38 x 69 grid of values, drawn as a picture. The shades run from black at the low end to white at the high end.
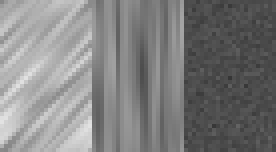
It is made of 1 by 3 panels. Panel 1,1: high, slanting up to the right. Panel 1,2: middling, streaked downward. Panel 1,3: low, fine-grained, faint in contrast.
